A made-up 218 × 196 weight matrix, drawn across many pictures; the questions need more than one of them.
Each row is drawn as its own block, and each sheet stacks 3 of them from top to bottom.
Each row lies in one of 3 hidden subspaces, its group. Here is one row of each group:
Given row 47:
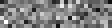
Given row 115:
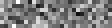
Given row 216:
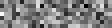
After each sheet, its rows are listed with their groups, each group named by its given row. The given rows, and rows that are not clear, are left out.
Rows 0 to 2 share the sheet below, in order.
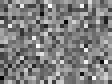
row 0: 47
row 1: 115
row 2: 216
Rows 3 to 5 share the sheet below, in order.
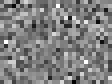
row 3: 115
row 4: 216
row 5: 216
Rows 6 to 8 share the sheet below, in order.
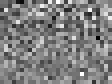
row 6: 115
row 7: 47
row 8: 216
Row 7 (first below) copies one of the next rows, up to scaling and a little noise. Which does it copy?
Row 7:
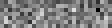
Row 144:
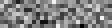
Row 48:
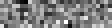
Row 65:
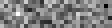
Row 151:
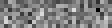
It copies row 151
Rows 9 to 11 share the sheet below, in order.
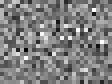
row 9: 115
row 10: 216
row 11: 47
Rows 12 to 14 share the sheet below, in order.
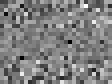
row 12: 216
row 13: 216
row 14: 115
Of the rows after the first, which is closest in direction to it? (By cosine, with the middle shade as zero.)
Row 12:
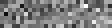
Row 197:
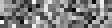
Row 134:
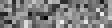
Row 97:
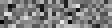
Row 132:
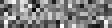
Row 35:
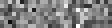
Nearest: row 134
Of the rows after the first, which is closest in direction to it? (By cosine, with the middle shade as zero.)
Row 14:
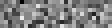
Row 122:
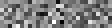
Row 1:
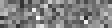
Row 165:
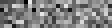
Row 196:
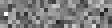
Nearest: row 122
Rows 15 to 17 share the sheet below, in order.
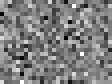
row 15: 216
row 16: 47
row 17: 47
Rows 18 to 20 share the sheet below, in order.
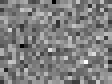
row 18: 47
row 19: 216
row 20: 216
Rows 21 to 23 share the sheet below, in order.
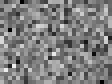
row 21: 115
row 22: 216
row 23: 216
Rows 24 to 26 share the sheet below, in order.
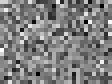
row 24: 47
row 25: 216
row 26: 47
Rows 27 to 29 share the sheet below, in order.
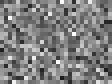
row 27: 47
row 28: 216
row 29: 115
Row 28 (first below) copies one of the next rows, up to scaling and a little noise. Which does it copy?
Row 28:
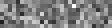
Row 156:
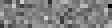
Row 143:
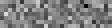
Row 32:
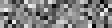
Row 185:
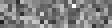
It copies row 185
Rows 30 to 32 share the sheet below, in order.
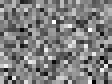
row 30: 115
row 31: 47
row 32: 216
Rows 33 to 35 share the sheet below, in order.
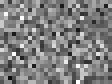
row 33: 216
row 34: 115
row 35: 115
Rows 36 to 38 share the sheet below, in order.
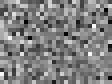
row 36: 216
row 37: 47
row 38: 47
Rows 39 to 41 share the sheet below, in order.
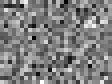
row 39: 115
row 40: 115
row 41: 47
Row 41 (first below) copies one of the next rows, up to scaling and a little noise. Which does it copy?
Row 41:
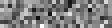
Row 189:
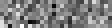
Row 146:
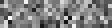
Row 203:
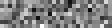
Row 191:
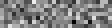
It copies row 203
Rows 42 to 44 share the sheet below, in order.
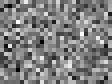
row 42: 115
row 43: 47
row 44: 47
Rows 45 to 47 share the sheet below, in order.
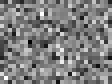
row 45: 47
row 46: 216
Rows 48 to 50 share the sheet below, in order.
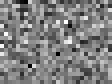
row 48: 47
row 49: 47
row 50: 115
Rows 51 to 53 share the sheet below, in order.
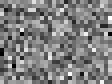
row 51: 47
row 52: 216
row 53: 216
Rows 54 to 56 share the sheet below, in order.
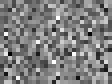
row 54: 216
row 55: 47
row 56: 216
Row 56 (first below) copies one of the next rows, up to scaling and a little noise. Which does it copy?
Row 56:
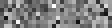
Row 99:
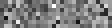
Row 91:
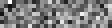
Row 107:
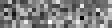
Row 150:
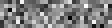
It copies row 99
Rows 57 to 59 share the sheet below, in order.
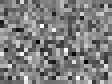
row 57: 216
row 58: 47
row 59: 216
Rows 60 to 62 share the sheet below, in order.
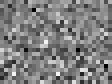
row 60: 115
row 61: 216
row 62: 216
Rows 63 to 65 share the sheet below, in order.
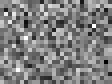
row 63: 216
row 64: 47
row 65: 47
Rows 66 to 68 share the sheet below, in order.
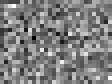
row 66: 115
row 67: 115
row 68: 47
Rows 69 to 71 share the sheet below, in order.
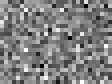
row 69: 216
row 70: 216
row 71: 47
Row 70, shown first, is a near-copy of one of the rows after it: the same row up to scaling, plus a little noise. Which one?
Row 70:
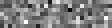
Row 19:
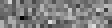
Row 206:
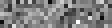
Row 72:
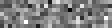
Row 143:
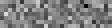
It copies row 72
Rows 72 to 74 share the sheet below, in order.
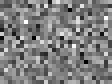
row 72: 216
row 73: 47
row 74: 216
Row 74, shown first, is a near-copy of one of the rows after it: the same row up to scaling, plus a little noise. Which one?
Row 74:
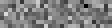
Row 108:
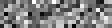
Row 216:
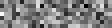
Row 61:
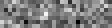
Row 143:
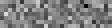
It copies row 143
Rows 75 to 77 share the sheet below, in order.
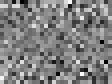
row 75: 115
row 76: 216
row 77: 216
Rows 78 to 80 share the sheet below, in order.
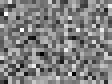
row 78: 216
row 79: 115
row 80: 47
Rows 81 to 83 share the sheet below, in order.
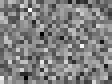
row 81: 115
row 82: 216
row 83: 216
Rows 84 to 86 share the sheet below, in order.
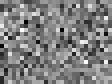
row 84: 216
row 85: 47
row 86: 216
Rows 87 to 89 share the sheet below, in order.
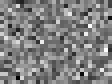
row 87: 47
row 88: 47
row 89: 216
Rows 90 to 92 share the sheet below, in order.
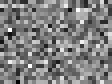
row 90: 115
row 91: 216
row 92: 115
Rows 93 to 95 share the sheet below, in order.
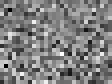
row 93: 47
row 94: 115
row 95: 216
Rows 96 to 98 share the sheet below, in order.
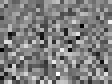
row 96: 47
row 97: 216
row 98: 216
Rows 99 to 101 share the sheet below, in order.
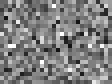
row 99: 216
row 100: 47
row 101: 216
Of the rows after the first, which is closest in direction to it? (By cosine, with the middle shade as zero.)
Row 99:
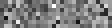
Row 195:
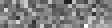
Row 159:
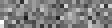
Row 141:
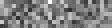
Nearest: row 195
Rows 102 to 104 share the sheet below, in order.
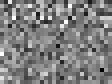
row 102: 47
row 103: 216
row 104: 216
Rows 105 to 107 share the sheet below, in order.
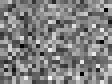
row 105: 216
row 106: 216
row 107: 216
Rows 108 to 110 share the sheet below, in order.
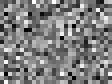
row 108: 216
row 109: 47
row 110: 47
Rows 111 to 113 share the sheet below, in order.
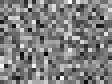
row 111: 115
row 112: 47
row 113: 115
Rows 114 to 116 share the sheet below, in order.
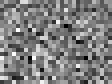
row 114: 115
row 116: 115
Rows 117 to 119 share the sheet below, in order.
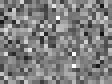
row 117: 216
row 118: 47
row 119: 47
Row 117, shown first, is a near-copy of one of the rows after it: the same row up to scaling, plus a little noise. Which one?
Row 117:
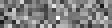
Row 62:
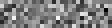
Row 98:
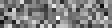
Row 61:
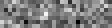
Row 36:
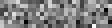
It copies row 98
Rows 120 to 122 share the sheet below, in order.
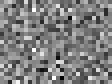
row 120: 115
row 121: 47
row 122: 115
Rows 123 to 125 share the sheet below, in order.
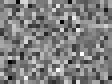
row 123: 115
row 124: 47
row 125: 115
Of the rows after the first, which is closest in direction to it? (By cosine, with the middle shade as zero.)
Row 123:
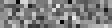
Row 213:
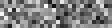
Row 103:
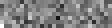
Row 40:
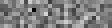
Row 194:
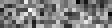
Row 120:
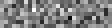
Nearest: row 120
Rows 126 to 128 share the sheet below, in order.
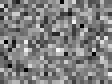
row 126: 47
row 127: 216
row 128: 47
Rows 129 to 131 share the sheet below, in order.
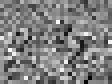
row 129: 115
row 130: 115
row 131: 115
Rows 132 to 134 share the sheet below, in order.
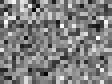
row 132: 47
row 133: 216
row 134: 216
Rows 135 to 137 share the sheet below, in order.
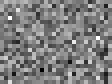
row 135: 47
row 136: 47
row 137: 47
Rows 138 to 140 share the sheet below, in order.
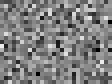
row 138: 47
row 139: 47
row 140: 47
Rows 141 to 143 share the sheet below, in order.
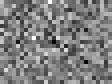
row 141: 115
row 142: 47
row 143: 216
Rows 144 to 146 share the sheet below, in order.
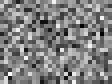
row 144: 47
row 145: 115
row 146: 47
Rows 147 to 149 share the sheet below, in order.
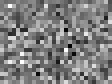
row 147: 115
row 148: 47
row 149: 115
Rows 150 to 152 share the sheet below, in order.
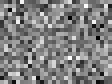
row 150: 216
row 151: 47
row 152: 115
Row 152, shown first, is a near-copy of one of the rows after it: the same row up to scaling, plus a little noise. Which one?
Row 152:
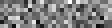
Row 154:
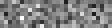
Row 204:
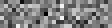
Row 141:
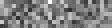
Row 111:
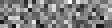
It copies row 111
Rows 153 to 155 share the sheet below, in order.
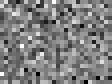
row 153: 47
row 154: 115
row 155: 47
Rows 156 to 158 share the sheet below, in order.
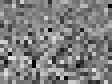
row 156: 216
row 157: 216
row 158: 47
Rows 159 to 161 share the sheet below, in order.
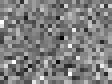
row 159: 216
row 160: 216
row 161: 115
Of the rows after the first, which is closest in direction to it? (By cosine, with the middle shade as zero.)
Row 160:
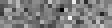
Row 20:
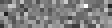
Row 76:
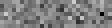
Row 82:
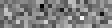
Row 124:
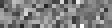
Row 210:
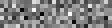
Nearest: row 76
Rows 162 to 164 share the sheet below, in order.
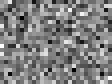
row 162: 216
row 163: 47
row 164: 47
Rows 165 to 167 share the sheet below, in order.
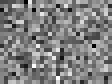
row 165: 115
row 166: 115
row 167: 47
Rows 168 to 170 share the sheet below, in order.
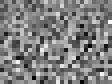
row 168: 47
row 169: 47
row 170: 47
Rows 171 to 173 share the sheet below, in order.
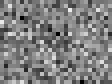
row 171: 216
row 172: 115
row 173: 47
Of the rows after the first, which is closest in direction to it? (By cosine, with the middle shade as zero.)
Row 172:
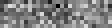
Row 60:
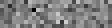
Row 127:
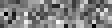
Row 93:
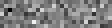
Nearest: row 127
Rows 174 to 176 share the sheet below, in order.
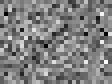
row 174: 216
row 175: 216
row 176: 216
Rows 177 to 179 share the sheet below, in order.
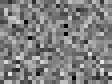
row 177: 115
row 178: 47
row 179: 47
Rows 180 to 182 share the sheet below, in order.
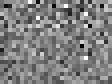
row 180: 47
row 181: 216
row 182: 115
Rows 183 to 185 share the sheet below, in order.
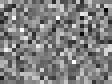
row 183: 216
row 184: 47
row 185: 216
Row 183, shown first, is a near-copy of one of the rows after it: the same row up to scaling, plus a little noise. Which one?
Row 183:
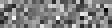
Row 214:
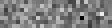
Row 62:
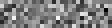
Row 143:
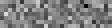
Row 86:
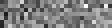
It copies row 62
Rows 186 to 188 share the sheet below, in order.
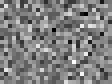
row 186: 47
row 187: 47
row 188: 216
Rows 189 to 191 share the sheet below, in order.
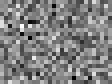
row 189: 47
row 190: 115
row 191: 47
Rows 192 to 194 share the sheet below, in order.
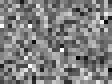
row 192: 47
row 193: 115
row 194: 115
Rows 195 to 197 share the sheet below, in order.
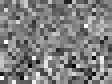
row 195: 115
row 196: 216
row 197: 115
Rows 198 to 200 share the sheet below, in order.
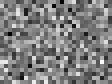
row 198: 47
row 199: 115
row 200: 115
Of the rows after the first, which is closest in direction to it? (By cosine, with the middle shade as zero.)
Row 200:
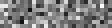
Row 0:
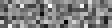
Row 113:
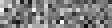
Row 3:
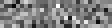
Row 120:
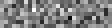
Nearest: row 113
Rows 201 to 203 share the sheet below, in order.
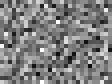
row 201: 216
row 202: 47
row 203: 47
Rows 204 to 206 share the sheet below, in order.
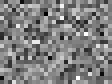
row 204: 115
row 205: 216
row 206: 216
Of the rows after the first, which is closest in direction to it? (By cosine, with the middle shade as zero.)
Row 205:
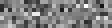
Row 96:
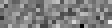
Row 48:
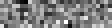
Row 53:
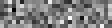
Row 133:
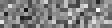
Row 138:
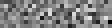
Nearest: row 133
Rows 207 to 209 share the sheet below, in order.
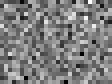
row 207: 47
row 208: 47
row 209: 115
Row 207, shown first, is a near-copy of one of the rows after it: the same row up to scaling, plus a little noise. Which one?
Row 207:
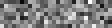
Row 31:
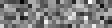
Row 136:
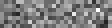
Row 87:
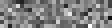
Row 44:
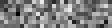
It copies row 31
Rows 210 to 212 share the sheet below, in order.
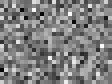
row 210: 47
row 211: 47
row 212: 216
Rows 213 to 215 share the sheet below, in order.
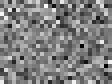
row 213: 216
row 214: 216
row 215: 216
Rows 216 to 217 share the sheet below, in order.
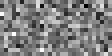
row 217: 115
